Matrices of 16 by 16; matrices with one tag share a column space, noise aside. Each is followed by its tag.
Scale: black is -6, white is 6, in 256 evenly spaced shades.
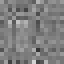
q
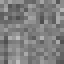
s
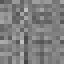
s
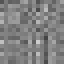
s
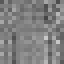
s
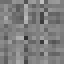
s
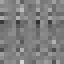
q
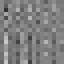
s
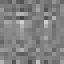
q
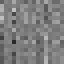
s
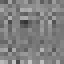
q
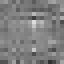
q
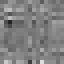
q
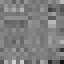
q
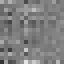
q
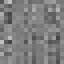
s
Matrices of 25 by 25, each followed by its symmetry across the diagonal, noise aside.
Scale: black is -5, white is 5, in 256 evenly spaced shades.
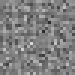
antisymmetric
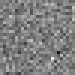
antisymmetric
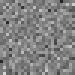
symmetric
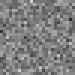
antisymmetric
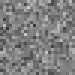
antisymmetric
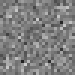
symmetric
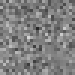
antisymmetric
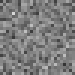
symmetric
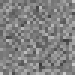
symmetric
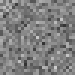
symmetric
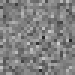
symmetric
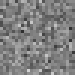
antisymmetric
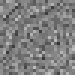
symmetric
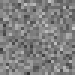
antisymmetric
